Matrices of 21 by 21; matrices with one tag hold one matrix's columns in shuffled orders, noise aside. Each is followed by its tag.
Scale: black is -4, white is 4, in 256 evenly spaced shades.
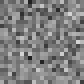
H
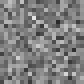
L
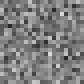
H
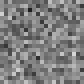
H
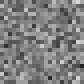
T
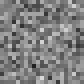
T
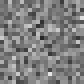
L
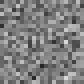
T
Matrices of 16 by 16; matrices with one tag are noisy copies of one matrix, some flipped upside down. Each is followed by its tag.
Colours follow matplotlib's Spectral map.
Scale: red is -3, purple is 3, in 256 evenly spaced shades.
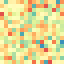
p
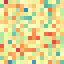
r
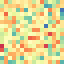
r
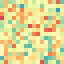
r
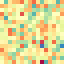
p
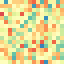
p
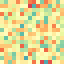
p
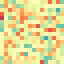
r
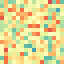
r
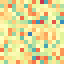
p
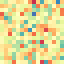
p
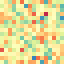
p
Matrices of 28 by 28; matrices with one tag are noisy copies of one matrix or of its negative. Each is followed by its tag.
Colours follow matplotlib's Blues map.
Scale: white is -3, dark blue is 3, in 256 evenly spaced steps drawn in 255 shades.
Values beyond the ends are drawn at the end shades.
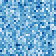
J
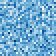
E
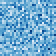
E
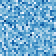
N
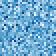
N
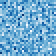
E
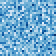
E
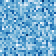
J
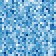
J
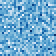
E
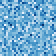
N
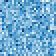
J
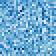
E
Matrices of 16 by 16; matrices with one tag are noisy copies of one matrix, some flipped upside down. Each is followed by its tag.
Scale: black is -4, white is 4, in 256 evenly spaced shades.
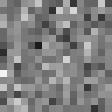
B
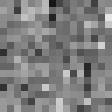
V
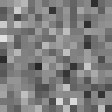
B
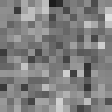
V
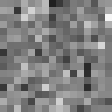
V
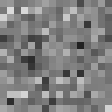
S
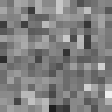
V
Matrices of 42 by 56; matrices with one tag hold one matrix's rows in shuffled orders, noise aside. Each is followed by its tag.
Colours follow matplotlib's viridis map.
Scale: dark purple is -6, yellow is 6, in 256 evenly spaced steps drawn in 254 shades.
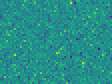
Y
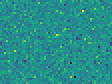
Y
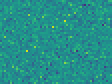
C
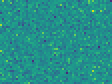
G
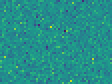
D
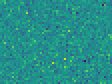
C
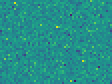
Y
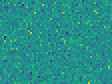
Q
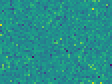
G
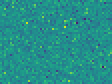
C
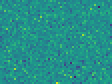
Y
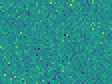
D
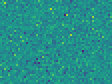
D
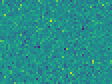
D
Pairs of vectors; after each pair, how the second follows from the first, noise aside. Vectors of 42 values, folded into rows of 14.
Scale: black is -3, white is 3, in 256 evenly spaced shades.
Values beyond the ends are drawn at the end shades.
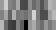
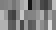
reversed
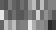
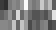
reversed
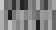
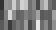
negated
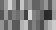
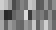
reversed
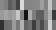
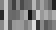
reversed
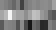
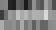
reversed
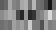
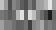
negated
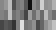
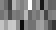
negated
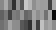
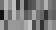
reversed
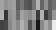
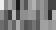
reversed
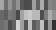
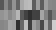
negated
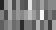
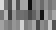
negated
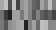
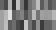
negated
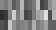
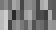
negated
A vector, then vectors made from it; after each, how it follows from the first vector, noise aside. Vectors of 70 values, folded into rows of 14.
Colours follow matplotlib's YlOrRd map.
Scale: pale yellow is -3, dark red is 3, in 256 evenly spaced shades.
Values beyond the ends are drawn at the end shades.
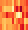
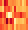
reversed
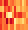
reversed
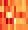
reversed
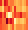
reversed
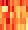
wrapped around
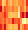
wrapped around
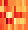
reversed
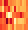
reversed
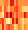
wrapped around
